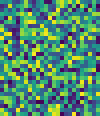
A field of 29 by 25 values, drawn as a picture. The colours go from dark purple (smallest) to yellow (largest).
Neither half mirrors the other. No overall slope runs across the table. The histogram is flat. No seam splits the table. There are no regular stripes. The texture is fine-grained noise.
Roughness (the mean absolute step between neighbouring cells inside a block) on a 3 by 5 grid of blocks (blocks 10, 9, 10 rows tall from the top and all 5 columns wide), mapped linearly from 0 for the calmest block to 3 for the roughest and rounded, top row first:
10121 / 13120 / 12121
